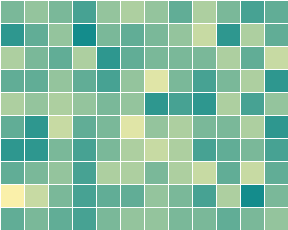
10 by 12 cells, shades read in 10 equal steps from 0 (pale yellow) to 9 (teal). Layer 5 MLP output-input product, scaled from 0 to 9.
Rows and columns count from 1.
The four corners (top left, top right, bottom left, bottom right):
5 6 6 4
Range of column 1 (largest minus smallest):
8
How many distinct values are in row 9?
8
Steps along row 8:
down down up down same up down down up down up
